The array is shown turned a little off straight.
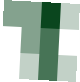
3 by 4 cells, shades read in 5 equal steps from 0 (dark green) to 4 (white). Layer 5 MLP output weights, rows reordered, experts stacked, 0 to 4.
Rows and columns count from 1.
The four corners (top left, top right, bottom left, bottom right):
2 3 4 3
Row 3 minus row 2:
0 1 0 -1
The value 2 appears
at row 1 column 1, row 1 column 2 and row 2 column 2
